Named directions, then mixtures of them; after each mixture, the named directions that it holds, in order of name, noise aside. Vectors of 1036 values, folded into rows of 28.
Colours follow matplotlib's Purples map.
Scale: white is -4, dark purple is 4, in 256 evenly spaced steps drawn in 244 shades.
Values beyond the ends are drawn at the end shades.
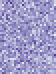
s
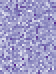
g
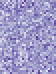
g, s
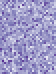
g, s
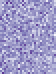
s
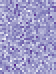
g, s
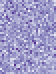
g, s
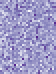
g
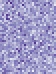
s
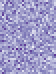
s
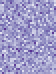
g, s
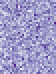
g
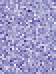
g, s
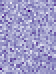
g, s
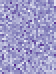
g, s
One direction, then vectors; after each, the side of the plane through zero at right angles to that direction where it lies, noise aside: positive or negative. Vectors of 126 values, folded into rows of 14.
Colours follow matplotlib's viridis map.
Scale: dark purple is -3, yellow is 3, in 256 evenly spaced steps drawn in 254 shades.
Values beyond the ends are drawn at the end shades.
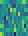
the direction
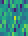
negative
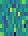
positive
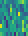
positive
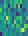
negative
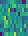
negative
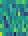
positive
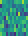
positive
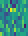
positive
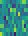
positive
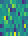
negative
